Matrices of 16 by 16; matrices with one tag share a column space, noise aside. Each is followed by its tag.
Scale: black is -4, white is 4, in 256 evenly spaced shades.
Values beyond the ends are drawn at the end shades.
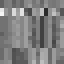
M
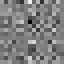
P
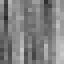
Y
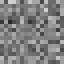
P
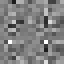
P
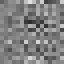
P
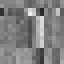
M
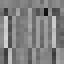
M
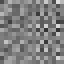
P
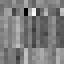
M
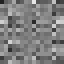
P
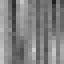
Y
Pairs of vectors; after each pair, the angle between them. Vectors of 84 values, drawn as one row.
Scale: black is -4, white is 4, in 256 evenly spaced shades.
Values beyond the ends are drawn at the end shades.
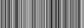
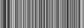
partly aligned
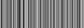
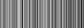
partly opposed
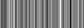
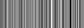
partly aligned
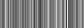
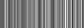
partly aligned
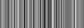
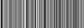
orthogonal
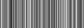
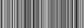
partly opposed
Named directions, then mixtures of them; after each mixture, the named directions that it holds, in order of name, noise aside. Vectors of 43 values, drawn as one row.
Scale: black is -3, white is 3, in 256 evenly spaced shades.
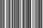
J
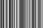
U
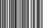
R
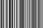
U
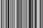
R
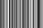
J, R, U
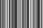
J, R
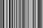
J, R, U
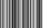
J, R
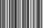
J, R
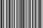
J, R, U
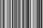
J, R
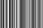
U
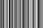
J, R, U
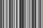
U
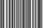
J, U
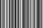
J, R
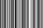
R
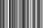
J, R, U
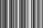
J, R, U
